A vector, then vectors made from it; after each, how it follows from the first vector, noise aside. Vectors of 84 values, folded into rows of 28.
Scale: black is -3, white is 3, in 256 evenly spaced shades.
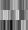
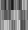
wrapped around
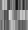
reversed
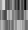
wrapped around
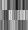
reversed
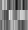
reversed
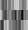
wrapped around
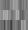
shrunk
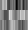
reversed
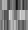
reversed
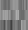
shrunk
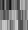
wrapped around
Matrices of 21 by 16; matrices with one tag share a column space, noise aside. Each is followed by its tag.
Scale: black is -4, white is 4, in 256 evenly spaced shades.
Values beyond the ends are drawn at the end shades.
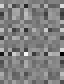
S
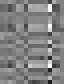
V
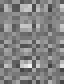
V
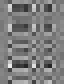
V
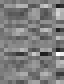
S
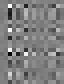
S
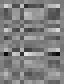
S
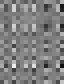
V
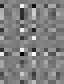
S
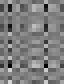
V
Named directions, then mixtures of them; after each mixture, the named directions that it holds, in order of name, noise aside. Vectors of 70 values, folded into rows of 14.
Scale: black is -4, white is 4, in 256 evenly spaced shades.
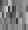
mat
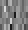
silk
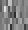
mat, silk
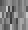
mat, silk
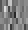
mat, silk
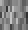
mat, silk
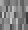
mat, silk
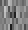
mat, silk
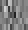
mat, silk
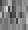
mat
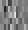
mat, silk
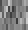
mat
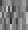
mat, silk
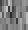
mat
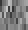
mat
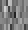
mat, silk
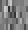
mat, silk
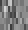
mat, silk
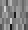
silk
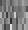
mat, silk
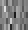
silk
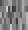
mat, silk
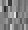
mat, silk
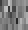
mat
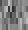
mat
